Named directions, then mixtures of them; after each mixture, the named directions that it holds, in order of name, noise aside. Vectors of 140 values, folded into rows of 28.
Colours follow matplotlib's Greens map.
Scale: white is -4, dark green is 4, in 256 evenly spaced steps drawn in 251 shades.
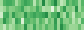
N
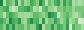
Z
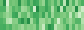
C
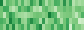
Z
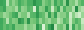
C, Z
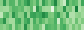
C, N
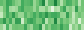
N, Z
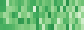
C, Z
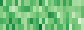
Z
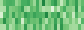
N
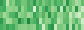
C, Z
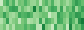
C, Z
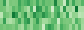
C, N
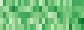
Z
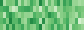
Z
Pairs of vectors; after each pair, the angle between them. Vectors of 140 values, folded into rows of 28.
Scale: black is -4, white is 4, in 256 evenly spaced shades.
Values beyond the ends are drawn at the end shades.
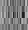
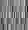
partly opposed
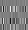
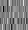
partly aligned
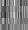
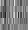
nearly parallel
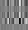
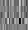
nearly parallel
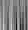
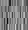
orthogonal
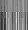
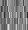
partly aligned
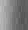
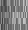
partly opposed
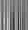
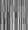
nearly opposite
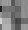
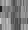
nearly parallel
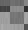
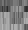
nearly parallel
